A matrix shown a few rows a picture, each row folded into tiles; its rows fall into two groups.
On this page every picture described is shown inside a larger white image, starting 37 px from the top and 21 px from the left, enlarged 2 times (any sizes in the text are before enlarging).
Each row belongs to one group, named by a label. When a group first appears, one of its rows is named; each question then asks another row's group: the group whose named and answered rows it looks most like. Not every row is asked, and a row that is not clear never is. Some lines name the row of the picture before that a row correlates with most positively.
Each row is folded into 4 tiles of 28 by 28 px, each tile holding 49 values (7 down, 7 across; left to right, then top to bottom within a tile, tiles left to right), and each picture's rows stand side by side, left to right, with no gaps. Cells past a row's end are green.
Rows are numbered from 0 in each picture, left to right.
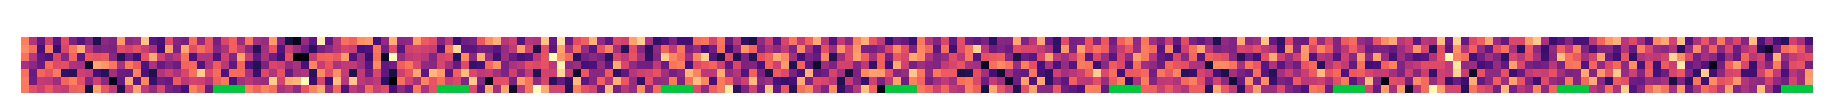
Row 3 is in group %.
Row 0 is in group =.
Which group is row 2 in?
%
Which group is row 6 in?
%
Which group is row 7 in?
%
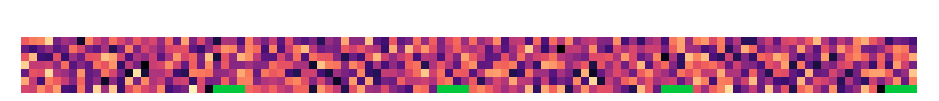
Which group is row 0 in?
%
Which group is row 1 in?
=
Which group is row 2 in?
=
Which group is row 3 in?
%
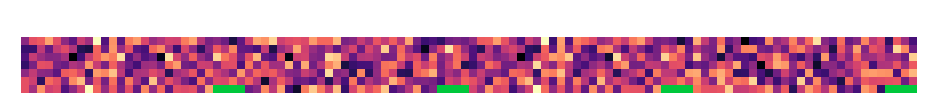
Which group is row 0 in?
%
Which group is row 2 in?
%
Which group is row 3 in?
=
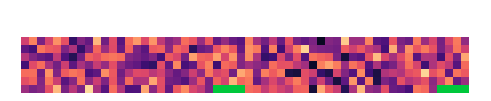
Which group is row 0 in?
%
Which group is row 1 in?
=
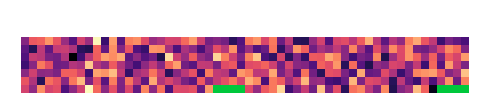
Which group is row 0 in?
%
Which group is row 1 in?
%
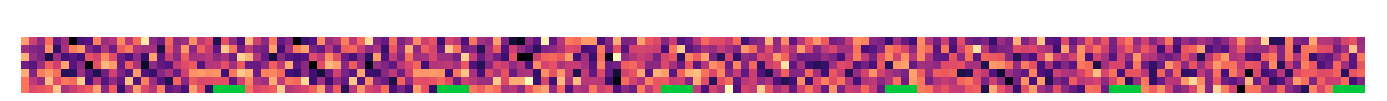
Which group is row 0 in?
=
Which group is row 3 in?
%
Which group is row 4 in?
=
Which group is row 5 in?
=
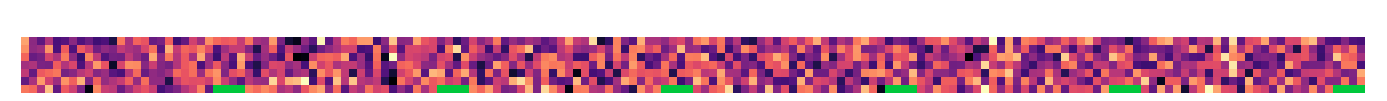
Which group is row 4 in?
%
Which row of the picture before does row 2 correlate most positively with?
5
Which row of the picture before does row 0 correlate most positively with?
4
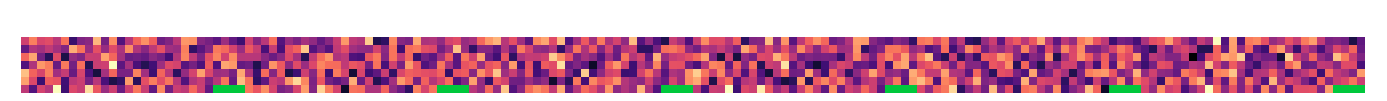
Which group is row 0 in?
%
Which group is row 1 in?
=
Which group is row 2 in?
%
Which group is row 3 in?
%
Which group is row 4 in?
%
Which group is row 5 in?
%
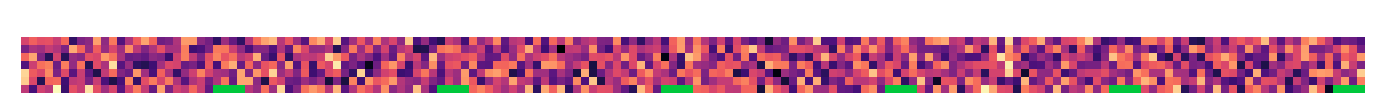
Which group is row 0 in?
%
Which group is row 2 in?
=
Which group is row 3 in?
=
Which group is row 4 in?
%
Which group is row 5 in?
%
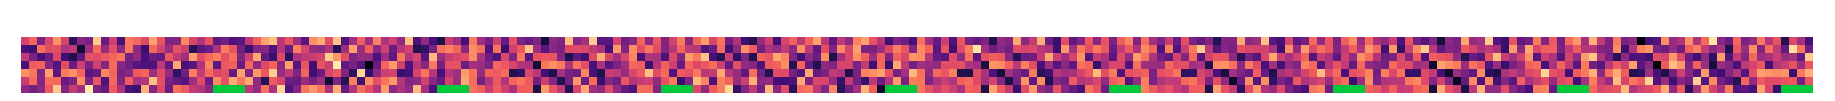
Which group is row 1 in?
%
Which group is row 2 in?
=
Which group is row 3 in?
%
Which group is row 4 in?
=
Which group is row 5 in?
=
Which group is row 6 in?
=
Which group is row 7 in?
=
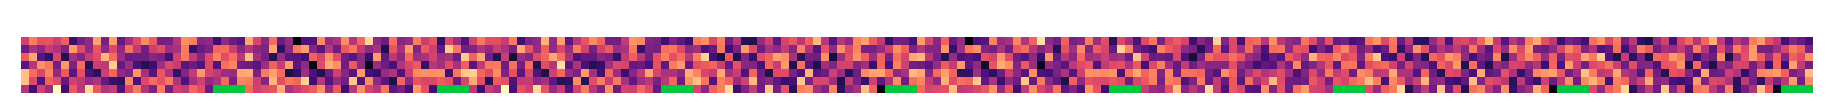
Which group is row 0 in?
%
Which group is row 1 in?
=
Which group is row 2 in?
%
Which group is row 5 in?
%
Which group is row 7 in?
%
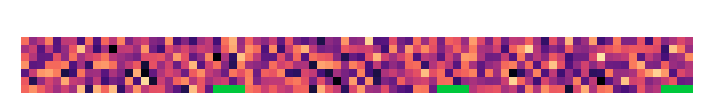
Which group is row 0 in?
=
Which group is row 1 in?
=
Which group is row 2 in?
=
